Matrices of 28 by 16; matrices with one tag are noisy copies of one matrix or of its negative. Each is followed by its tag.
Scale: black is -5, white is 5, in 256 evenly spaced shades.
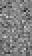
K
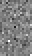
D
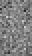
K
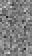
K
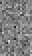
D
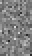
D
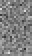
K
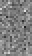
K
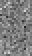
K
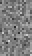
D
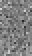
K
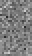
K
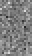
K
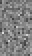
D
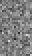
D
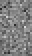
K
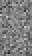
K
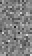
D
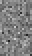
D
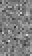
D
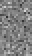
K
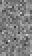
D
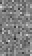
D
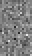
D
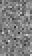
D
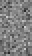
K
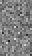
D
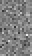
D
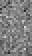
K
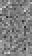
K
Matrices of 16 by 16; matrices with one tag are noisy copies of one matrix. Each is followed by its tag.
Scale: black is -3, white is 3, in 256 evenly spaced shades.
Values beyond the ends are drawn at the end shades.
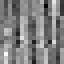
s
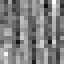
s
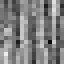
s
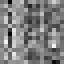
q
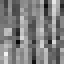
s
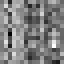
q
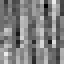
s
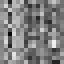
q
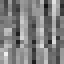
s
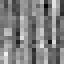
s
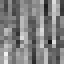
s
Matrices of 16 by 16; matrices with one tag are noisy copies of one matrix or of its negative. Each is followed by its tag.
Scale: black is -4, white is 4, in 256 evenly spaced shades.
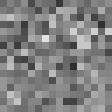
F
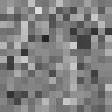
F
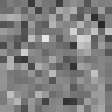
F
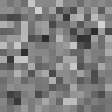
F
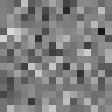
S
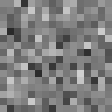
S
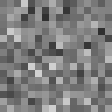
S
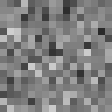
S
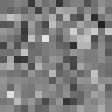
F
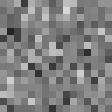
S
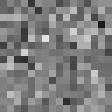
F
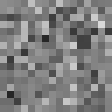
F
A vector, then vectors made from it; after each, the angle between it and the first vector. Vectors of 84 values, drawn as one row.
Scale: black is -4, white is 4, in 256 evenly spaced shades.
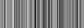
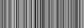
partly aligned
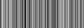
orthogonal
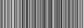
partly aligned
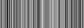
orthogonal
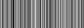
partly opposed
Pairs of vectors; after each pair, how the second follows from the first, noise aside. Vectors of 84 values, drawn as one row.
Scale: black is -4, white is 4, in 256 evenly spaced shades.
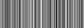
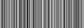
reversed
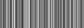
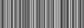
reversed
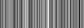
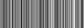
wrapped around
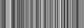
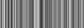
wrapped around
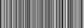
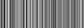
wrapped around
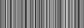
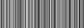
wrapped around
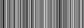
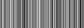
reversed
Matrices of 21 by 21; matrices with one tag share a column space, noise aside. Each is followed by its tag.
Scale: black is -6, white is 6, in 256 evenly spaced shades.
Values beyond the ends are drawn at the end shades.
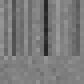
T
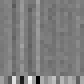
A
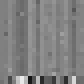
A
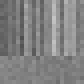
T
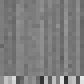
A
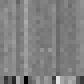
A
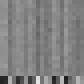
A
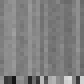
A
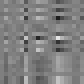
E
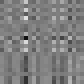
E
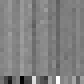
A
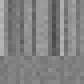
T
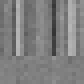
T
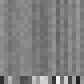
A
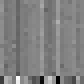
A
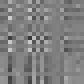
E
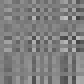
E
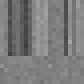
T
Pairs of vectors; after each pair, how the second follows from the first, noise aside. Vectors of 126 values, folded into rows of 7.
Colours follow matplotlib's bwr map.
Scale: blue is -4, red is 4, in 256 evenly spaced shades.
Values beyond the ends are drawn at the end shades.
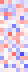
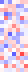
negated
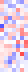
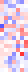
copied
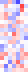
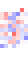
partly zeroed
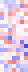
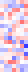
copied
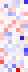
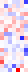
copied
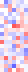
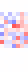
partly zeroed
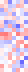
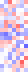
negated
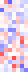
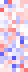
negated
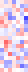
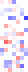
partly zeroed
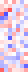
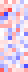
copied
